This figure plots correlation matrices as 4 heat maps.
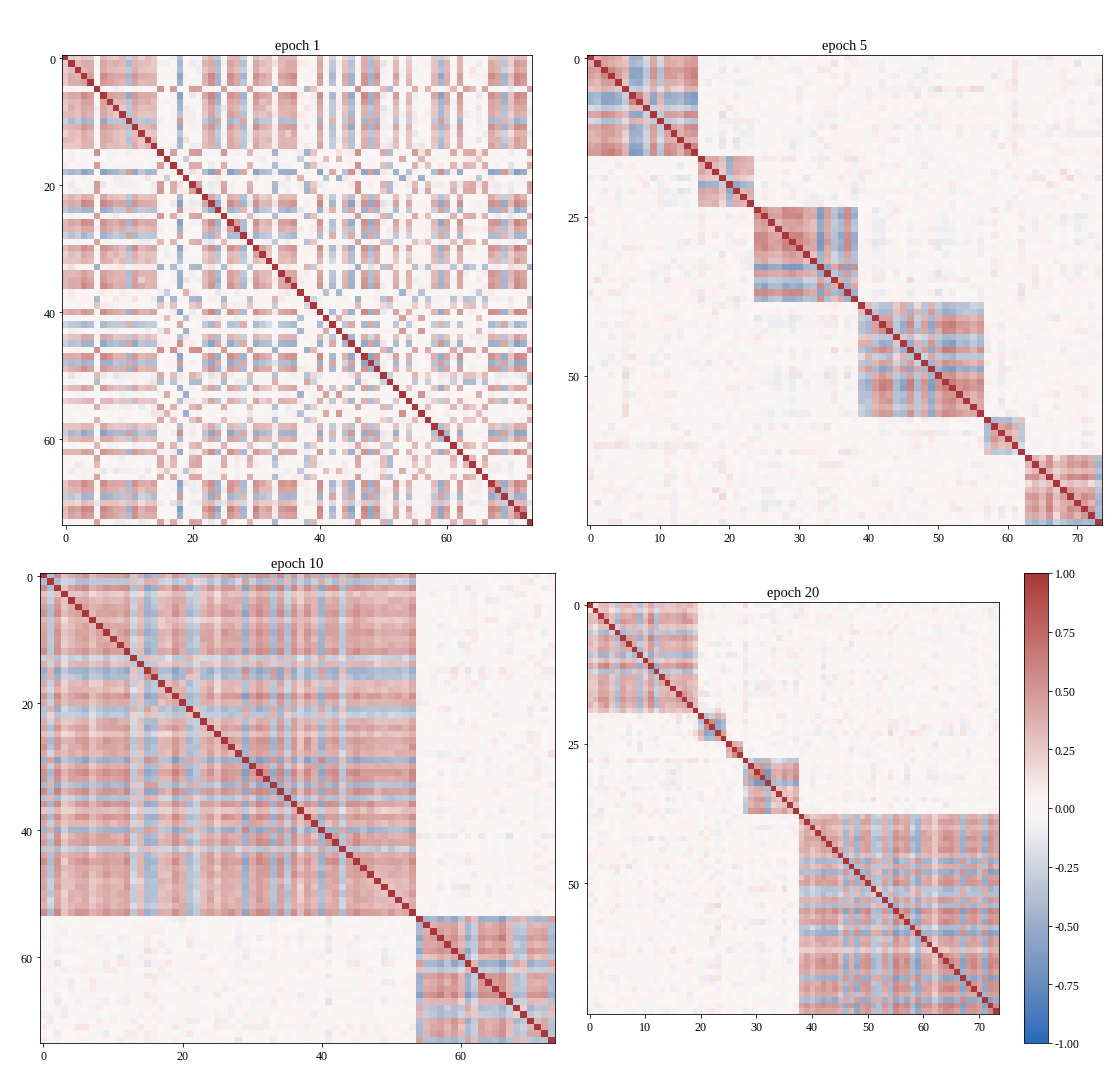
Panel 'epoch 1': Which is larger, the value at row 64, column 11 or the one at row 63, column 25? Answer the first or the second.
the second
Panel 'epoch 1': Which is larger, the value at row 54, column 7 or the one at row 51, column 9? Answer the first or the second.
the first
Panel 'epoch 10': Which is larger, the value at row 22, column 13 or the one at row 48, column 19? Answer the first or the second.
the second
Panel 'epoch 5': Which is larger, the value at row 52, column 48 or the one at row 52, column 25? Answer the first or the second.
the first
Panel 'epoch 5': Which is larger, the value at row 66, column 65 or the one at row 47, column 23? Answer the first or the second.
the first
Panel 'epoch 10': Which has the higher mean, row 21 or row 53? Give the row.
53
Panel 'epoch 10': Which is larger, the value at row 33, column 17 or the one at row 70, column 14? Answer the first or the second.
the second
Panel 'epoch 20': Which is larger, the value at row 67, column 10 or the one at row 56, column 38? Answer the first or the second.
the second
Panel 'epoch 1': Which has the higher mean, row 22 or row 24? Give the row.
22
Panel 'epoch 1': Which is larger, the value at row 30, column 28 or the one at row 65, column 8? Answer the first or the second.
the second
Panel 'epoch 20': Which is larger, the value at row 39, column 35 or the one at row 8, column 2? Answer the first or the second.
the second
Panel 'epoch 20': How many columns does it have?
74
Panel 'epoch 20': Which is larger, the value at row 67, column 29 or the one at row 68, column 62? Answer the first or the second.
the second
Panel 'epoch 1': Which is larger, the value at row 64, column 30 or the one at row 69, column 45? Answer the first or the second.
the second
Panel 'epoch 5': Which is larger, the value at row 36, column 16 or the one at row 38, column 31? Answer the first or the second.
the first
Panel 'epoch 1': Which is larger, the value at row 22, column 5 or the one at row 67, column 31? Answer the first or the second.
the second
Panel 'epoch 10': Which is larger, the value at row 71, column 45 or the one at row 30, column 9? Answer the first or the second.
the second
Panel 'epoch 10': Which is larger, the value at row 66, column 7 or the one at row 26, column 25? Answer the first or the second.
the second
